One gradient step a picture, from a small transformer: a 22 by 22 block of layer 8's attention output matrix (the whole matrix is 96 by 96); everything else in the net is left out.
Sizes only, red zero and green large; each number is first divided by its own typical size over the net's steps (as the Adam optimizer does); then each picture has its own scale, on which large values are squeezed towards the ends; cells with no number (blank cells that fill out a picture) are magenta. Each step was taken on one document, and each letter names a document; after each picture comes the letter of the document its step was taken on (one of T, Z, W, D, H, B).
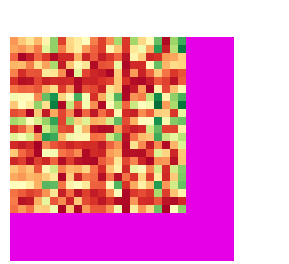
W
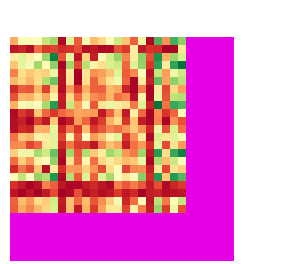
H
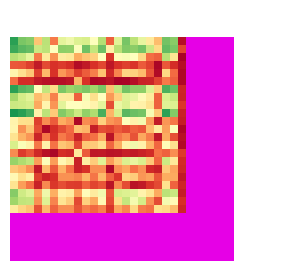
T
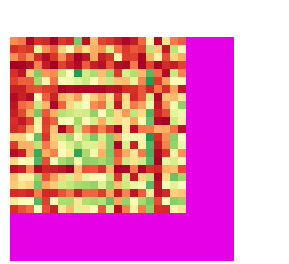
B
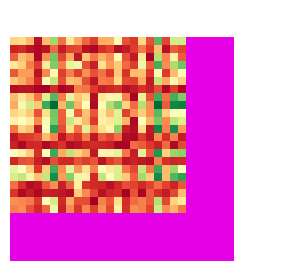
H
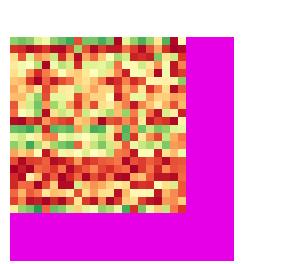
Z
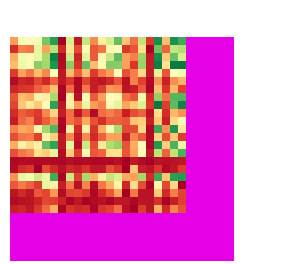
H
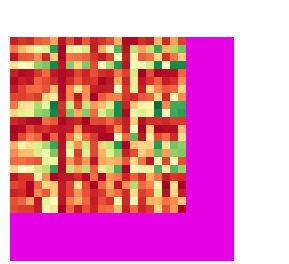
W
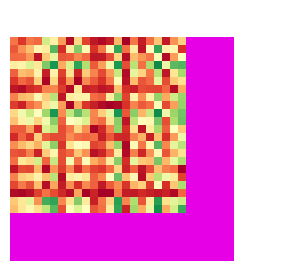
W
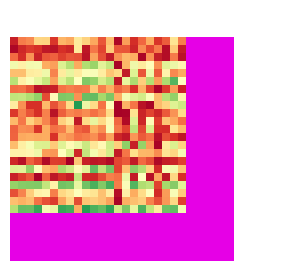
Z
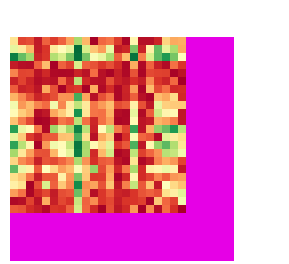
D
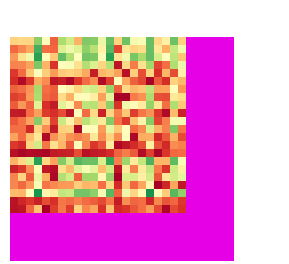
B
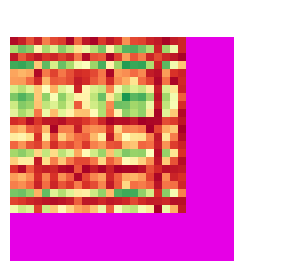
T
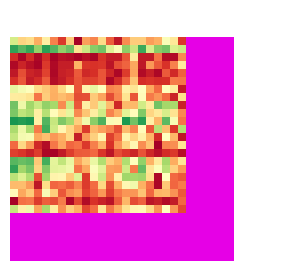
T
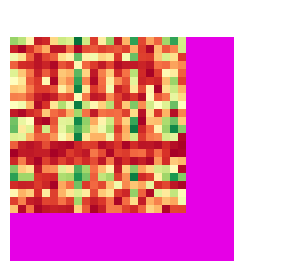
D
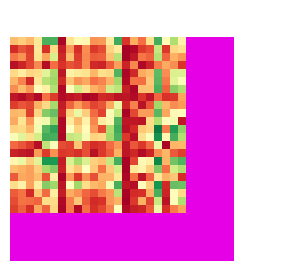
W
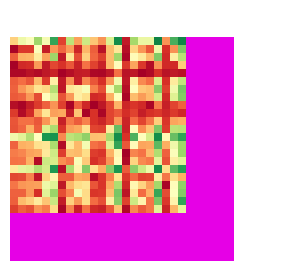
W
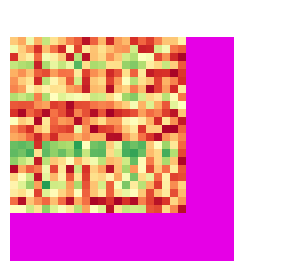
T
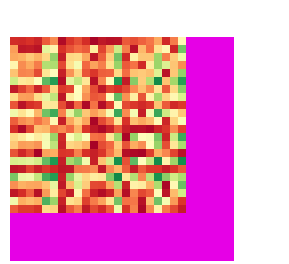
W
